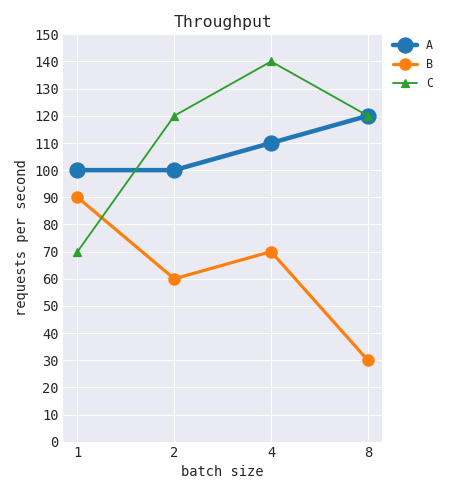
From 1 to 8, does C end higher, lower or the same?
higher
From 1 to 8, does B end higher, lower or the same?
lower
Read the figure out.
Title: Throughput
x-axis: batch size, ticks 1 2 4 8
y-axis: requests per second, ticks 0 10 20 30 40 50 60 70 80 90 100 110 120 130 140 150
Legend: A, B, C
Values:
A: 100 100 110 120
B: 90 60 70 30
C: 70 120 140 120
